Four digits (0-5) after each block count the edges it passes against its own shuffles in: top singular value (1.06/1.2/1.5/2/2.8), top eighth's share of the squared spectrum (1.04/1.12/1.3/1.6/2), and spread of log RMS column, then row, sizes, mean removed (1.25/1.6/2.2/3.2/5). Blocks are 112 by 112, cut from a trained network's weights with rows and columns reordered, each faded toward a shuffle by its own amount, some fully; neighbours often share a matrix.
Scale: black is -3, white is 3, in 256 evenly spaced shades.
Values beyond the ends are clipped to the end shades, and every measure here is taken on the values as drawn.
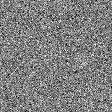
1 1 0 0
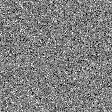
0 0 0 0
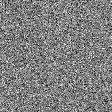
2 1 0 0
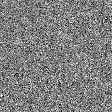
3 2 1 0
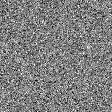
1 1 0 0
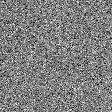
0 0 0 0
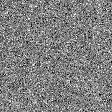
0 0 0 0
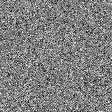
0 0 0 0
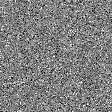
0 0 0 0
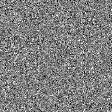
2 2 2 0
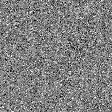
0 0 1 0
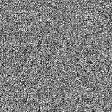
3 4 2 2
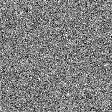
1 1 0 0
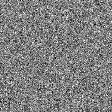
2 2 1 1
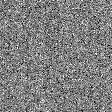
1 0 0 0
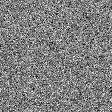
1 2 0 1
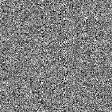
3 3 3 1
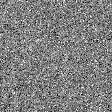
0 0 0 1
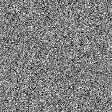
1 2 0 2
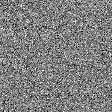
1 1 0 1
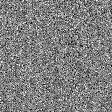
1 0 0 0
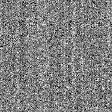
3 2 0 2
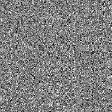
3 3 3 1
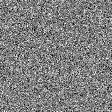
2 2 0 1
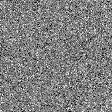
1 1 1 0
